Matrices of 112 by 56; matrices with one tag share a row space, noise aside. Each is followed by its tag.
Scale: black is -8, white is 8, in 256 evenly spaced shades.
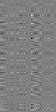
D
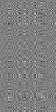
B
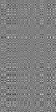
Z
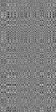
Z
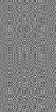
B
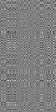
Z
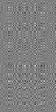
B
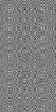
B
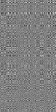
Z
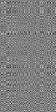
Z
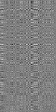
D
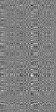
D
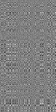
Z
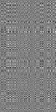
Z
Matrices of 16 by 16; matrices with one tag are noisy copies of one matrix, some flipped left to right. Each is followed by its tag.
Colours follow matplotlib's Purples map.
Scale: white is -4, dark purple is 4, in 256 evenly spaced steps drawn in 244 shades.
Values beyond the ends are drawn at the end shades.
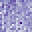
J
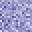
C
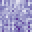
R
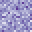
C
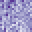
J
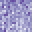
J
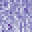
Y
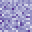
C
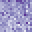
J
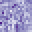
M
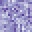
M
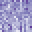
Y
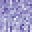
Y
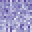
Y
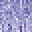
Y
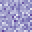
C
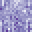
R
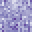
R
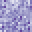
R
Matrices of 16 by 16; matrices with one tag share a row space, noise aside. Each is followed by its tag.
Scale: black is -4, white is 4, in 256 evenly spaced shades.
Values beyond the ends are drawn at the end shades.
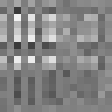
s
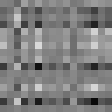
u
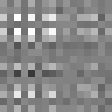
s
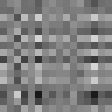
u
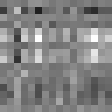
u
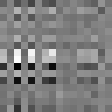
s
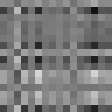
u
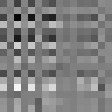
s
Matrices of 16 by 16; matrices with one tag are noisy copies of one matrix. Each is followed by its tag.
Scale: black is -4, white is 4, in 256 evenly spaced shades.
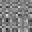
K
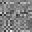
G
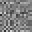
G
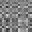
K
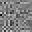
G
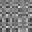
K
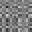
K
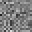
G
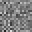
G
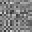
G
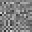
G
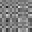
K
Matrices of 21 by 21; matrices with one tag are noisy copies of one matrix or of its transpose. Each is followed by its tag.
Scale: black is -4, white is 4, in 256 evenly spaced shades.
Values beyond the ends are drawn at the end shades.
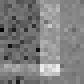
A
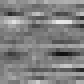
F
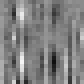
F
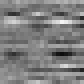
F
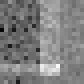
A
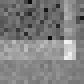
A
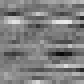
F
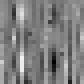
F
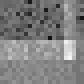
A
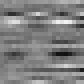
F
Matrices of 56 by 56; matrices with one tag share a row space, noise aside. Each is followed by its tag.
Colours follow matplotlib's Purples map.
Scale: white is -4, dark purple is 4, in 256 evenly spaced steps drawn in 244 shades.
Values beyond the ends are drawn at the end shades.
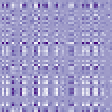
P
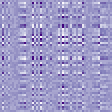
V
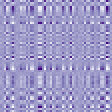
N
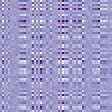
V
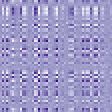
P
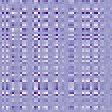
P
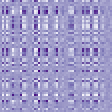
P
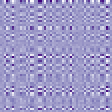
N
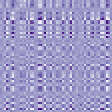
N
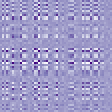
P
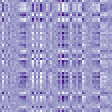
V
